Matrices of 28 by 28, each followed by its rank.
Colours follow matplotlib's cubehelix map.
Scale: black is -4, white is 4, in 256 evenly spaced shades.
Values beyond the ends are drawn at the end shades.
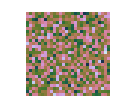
full rank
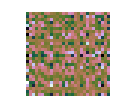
three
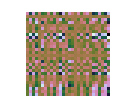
two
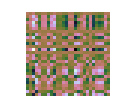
two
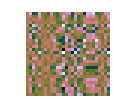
three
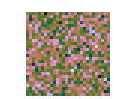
full rank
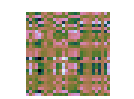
two
